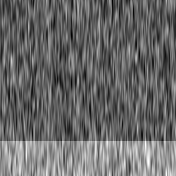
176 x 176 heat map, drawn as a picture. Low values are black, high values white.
Average level on the scale: 40%. Seam: horizontal, 80% of the way down, the bottom part higher. Grain: streaks running down.
